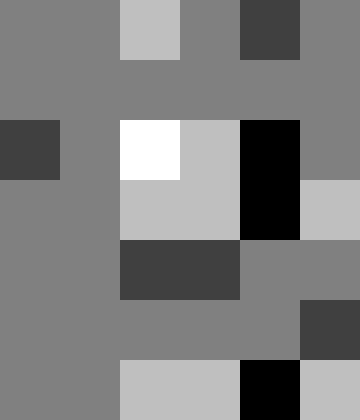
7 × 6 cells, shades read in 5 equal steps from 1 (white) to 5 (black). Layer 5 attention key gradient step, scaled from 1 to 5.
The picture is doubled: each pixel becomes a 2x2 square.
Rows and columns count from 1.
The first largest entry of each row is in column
5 1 5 5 3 6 5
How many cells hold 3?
25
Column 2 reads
3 3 3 3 3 3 3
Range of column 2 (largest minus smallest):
0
